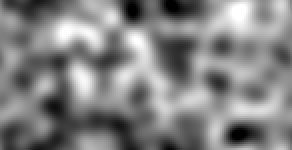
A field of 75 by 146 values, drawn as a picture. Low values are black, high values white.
Histogram: bell-shaped. Ninth with the highest average: top right. Odd rows or columns: none. Mirror symmetry: none.
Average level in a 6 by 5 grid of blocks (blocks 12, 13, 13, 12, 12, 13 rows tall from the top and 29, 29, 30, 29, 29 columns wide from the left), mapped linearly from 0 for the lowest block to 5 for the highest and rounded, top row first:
14025 / 35334 / 22323 / 24433 / 21344 / 01021
